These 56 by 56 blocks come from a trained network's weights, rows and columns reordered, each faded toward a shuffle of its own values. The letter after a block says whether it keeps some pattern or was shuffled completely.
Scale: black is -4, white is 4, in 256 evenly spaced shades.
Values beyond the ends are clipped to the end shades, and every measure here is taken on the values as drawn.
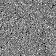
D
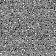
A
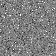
D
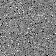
D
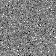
D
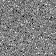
D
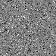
D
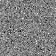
D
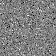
D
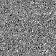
A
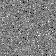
D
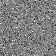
D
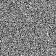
D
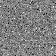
D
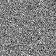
A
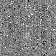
A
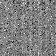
A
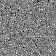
D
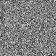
A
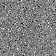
D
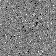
D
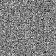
A
